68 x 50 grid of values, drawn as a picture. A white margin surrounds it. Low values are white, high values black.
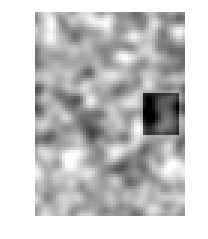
Grain: blotchy. Stripes: none. Ninth with the highest average: middle right. Odd patch: higher, in the middle right. Ninth with the lowest average: bottom left.
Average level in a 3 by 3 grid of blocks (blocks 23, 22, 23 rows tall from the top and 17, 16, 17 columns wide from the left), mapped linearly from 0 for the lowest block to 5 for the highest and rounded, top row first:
112 | 325 | 021
